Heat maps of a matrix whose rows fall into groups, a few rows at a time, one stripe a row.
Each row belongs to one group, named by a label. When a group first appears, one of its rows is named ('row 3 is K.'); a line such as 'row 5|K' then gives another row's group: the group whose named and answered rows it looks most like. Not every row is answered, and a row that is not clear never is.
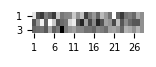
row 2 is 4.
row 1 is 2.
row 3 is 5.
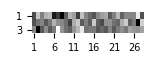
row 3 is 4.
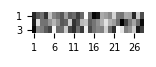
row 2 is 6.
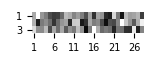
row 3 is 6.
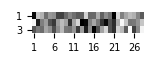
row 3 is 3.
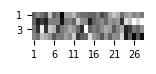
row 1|5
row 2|5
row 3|4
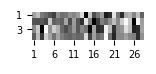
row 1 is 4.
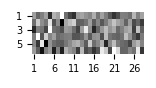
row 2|5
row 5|4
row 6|2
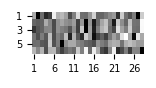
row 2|3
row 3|3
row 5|5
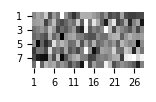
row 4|5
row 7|5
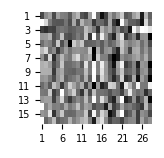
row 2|2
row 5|5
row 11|3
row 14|2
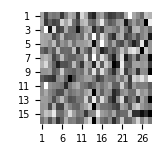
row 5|6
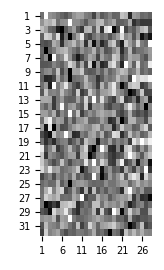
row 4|5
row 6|4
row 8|3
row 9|5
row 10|5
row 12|6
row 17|4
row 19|5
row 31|6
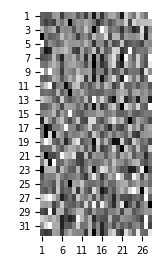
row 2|5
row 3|6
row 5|2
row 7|3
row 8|3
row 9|2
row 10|3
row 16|6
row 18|4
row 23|6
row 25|5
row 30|2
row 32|3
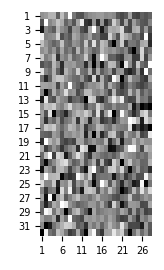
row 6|6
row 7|6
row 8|3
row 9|2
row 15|4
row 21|4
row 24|2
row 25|6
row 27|4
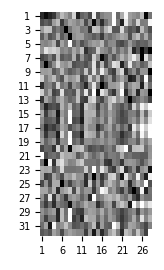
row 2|3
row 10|2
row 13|6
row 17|5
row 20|5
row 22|4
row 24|3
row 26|6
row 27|4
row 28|5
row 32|3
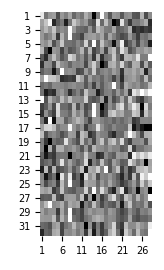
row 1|6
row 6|2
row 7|3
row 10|2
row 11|3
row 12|5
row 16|4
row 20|4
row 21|5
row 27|3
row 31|3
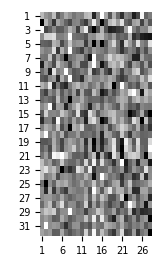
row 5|3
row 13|5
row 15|6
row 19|3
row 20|3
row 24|6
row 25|4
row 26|4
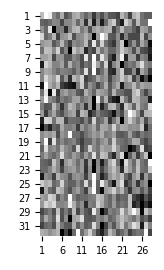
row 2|3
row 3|4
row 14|3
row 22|3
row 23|3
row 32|2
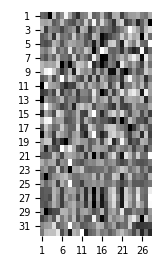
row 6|6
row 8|2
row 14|2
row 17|6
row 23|5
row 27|3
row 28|3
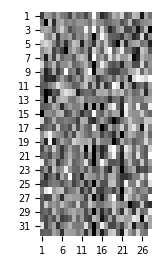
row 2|4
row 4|6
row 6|4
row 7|4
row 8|6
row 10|5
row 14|3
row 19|4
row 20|3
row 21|3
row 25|3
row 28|6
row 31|6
